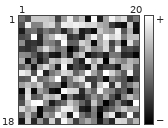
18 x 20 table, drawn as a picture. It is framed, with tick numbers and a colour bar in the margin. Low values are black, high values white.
No single row or column stands out from its neighbours. There is no overall slope. The texture is fine-grained noise. On average the colour sits 50% of the way up the scale. Neither half mirrors the other.
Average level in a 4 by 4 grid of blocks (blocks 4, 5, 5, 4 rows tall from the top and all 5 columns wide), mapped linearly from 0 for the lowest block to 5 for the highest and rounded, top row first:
3 5 4 4 | 1 2 2 2 | 4 3 4 2 | 3 5 0 3
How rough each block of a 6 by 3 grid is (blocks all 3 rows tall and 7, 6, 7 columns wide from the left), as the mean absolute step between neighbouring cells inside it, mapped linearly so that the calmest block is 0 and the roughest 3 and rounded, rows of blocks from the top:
0 2 2 / 0 2 1 / 2 3 1 / 2 2 2 / 2 1 1 / 2 2 3
